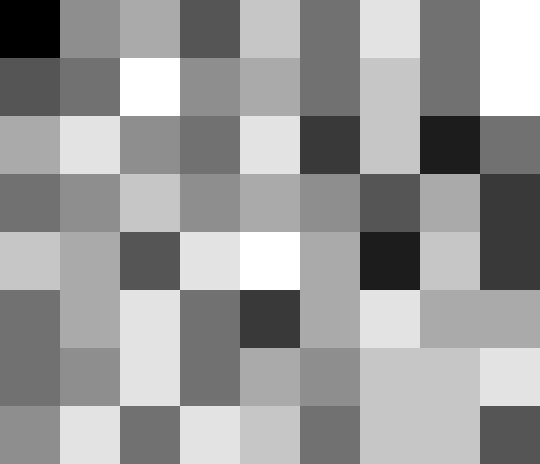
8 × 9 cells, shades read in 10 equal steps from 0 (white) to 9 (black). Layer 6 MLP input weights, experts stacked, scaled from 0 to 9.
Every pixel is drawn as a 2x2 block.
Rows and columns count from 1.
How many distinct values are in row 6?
4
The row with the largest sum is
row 4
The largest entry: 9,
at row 1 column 1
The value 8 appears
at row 3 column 8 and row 5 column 7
